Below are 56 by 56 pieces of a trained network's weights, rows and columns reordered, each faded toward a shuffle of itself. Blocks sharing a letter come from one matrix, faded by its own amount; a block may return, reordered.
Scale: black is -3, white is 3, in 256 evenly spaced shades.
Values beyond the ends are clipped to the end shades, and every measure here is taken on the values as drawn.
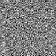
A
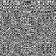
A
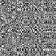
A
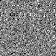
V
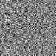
A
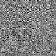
A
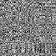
A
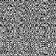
A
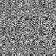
A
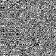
V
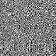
V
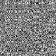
A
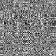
A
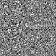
V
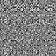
A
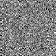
V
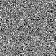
V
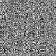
A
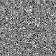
V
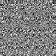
A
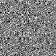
V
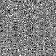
V
